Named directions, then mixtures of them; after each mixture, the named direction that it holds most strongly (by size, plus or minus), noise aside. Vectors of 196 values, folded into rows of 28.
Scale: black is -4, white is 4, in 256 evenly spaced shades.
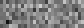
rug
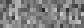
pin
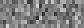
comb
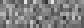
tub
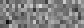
rug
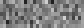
tub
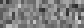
pin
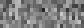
pin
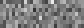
tub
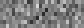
comb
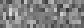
pin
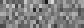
tub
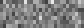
tub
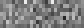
tub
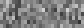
pin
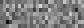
rug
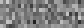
rug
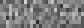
tub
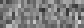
pin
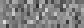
comb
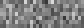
tub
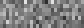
tub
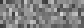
tub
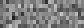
rug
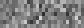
comb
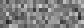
rug
